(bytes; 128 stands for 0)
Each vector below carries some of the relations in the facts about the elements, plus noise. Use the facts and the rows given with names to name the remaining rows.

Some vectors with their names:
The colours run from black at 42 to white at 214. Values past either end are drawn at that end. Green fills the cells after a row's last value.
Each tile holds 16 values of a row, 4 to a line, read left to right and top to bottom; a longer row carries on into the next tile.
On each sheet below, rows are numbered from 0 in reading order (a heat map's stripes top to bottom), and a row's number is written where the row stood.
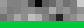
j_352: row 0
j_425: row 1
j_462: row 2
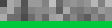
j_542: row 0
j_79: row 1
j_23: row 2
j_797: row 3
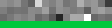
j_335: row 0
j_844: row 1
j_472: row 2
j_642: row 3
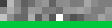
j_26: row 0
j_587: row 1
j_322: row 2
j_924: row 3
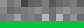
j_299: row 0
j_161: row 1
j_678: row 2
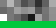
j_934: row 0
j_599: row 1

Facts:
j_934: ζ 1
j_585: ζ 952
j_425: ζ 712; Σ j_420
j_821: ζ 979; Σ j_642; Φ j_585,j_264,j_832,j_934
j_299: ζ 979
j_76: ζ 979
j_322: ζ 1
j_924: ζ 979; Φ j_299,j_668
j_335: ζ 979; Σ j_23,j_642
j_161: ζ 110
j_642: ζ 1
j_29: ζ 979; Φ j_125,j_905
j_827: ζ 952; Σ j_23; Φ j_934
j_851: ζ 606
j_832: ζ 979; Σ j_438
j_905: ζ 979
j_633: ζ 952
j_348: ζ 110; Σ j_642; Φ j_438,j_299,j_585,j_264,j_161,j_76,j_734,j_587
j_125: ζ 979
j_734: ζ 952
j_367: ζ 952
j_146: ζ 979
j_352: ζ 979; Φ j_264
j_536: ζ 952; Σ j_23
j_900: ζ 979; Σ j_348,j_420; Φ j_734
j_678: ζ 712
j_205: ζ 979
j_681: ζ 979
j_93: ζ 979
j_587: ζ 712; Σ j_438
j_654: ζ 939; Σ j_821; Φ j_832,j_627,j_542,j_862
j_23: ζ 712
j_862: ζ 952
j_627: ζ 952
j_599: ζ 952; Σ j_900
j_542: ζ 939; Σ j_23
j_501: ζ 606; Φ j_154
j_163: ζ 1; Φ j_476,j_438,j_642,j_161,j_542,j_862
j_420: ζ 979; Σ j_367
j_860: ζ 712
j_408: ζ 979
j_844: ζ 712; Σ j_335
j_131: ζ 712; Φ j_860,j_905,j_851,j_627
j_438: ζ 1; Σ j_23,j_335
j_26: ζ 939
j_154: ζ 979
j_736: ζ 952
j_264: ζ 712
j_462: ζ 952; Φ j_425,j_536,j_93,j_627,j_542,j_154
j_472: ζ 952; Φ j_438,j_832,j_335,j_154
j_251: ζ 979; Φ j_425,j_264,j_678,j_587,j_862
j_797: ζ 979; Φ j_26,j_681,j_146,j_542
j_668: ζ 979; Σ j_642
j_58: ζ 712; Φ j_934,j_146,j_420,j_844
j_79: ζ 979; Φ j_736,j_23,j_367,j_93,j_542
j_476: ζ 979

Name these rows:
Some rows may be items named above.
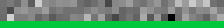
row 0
j_420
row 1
j_844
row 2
j_335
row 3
j_264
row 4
j_832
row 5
j_587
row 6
j_827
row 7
j_821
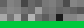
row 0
j_264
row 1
j_860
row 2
j_627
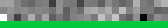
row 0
j_501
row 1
j_264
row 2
j_668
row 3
j_348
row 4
j_131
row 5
j_536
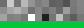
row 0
j_58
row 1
j_851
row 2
j_860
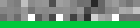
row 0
j_79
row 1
j_438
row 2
j_501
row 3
j_367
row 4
j_163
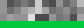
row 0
j_900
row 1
j_654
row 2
j_29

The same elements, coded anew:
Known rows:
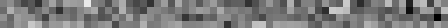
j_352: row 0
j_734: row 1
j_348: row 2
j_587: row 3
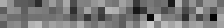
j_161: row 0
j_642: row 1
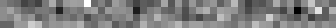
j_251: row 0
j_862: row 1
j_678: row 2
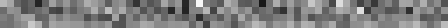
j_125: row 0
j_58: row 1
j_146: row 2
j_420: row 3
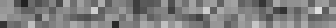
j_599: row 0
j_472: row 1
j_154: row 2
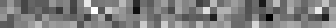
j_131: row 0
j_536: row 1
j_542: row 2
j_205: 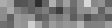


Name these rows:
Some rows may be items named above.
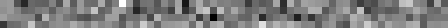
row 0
j_599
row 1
j_23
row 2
j_163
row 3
j_900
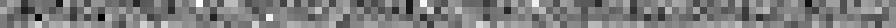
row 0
j_642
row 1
j_821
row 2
j_367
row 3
j_58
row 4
j_79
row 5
j_161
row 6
j_934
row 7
j_827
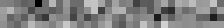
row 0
j_26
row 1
j_832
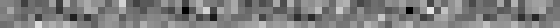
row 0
j_163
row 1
j_264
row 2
j_322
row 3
j_425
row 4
j_322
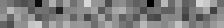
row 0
j_797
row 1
j_26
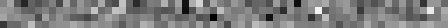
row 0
j_599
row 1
j_587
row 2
j_501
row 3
j_627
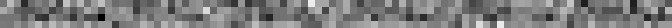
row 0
j_438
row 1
j_462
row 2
j_654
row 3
j_322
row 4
j_335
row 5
j_844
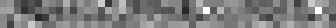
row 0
j_668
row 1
j_860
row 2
j_851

